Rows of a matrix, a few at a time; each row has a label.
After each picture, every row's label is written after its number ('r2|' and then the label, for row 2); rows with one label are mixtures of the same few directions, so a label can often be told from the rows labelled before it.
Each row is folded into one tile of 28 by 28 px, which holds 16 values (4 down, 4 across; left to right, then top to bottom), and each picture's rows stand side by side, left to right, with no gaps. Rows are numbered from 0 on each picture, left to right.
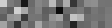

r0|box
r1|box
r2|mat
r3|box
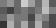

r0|box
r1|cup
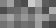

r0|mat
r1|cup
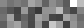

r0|mat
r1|box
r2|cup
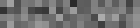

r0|mat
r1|mat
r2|cup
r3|mat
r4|cup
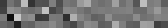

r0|mat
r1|cup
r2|mat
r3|box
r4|box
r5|box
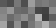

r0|box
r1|mat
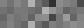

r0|cup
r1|box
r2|mat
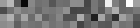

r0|mat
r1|mat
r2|box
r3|mat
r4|cup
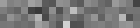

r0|cup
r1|mat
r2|cup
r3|mat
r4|mat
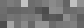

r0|box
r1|mat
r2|cup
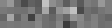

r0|mat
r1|cup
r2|mat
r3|cup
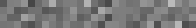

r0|box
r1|box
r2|cup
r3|box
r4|box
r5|box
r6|box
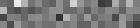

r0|cup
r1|mat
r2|cup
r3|cup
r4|cup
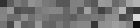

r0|box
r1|cup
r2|cup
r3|cup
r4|box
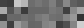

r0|cup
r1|box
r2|box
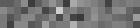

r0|cup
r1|box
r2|mat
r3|mat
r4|box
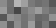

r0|cup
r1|box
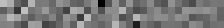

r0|cup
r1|box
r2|box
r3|cup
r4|box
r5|mat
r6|box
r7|mat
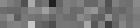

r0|mat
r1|box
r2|box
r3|box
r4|box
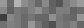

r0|cup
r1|box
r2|box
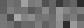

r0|mat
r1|cup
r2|box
